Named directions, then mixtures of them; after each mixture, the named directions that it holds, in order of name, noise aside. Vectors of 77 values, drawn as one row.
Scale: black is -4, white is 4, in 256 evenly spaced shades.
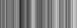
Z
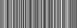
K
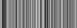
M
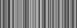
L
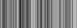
M, Z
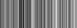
K, Z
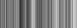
Z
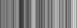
Z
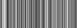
K, M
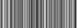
L, M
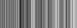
Z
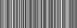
K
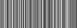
K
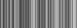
L, Z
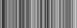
M, Z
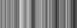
Z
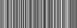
K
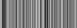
M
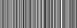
K, M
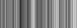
Z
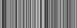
M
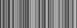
L, Z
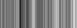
Z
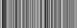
M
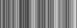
L, Z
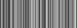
L, Z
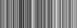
K, Z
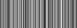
K, L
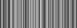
L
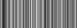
L, M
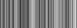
L, Z
